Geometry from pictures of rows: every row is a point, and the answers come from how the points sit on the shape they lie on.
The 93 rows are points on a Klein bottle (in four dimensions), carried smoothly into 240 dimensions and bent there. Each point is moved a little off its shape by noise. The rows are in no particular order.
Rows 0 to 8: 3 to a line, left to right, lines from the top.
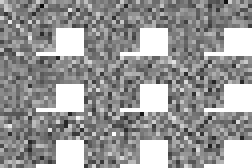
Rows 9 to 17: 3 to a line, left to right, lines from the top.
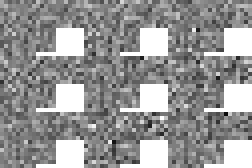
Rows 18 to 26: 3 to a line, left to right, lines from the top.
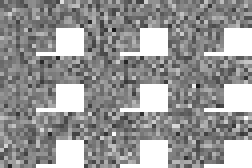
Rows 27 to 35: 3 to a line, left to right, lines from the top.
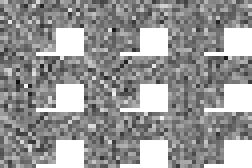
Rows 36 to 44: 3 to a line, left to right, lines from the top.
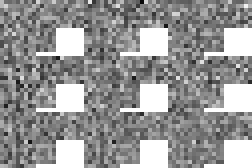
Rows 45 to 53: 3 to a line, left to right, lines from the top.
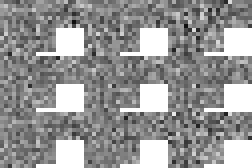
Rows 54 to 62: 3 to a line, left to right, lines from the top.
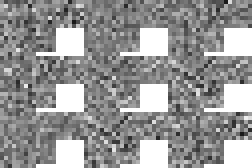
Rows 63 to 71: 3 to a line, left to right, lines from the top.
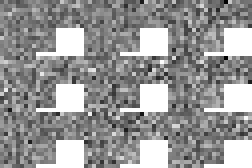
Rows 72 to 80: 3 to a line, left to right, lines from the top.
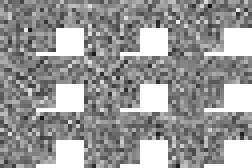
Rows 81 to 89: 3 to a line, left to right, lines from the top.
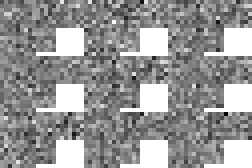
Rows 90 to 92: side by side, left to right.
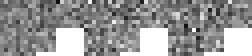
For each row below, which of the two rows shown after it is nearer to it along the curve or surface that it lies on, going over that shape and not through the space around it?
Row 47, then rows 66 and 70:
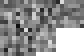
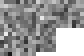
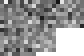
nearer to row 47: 70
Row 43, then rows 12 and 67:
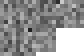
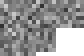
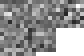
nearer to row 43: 12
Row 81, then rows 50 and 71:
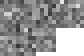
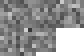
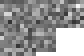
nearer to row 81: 71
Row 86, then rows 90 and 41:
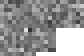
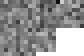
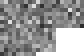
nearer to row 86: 90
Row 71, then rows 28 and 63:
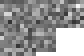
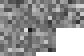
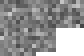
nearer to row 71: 63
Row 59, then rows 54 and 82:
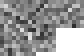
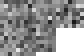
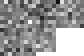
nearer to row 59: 82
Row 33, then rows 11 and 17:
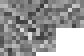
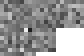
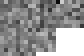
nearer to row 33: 17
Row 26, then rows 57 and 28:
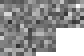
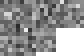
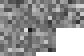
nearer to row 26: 57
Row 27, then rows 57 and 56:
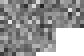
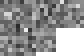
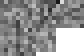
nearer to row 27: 56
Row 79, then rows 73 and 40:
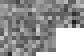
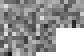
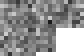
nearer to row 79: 73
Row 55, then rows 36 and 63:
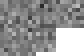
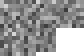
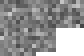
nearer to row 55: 36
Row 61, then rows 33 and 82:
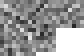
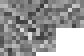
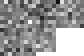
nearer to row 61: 33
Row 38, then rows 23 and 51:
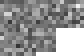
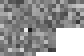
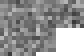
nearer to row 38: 51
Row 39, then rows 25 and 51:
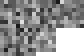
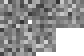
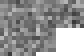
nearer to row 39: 25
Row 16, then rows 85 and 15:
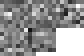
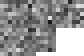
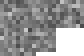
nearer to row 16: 85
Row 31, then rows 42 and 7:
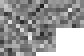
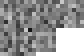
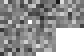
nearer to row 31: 7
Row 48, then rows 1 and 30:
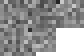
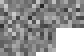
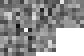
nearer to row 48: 1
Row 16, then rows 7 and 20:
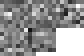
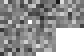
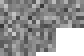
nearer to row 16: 20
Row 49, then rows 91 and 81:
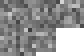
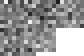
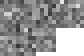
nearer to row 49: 81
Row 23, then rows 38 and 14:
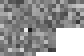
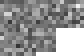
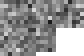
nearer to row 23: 14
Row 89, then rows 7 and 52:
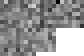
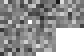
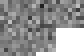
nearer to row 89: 52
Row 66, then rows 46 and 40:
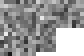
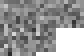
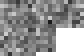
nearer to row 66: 40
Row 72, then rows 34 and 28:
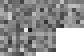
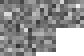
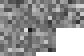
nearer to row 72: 28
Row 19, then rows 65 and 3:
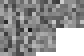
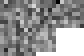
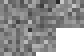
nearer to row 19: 3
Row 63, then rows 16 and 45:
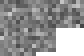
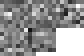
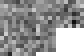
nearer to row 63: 45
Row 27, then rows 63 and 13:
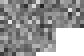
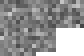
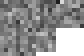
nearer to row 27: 13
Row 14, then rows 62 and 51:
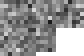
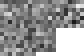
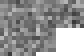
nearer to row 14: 62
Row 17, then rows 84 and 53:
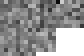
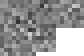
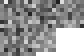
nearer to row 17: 84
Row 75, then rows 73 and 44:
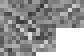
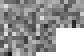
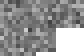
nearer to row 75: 73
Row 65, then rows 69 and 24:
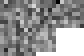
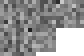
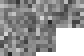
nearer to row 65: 69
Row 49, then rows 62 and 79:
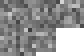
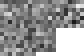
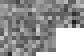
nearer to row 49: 79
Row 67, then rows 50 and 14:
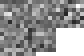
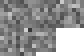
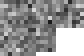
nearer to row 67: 14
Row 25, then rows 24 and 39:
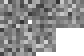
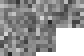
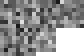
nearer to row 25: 39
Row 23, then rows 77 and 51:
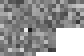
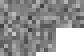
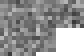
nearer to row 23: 51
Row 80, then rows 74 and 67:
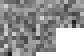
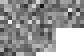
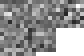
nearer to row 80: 67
